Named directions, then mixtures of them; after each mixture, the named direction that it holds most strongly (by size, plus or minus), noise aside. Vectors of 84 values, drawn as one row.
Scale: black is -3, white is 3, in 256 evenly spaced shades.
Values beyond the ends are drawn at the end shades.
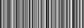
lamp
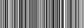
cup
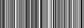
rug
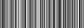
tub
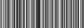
tub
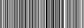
cup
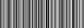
lamp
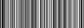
rug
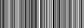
rug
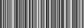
lamp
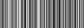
tub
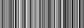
tub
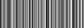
lamp
